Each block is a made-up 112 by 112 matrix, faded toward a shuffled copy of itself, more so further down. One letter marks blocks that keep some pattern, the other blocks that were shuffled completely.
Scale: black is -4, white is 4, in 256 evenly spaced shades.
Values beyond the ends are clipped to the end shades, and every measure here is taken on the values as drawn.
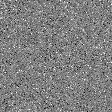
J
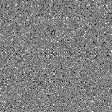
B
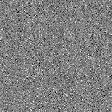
B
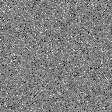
J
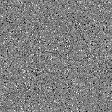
B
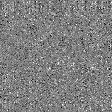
B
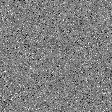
J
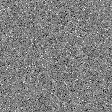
J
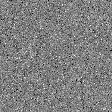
J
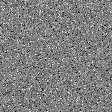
J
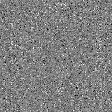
B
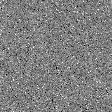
J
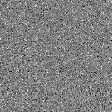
B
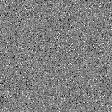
B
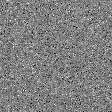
J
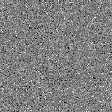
B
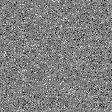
B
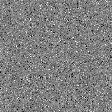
B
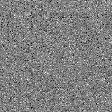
B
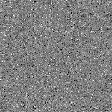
B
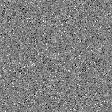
B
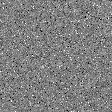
J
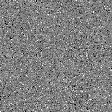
B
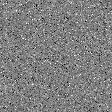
J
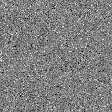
B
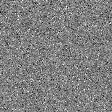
J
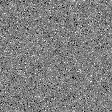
J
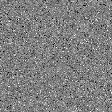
B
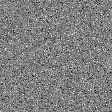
J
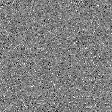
B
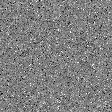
J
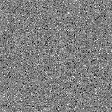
B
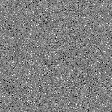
B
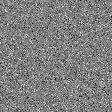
J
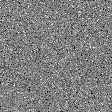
J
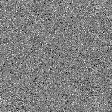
B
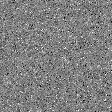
J
